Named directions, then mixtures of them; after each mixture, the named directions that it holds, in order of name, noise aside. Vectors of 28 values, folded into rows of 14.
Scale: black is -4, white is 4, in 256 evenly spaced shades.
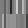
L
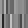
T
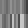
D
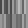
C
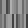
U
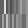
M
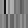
M, T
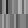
C, M, U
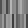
U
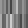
L, T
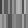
C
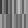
C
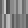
M, U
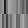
C, D, M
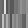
M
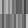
C, L, U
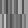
C, L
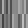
C, D, T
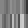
D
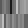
C, L, M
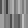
C, D, U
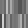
C, T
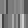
D, T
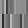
T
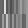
M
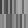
C
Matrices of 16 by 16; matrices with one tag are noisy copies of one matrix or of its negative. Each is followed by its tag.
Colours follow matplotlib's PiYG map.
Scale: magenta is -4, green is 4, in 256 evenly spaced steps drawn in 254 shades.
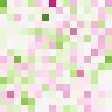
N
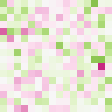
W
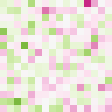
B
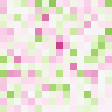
N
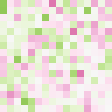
N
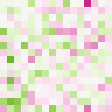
B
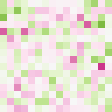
W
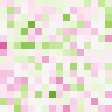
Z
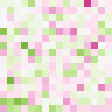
B
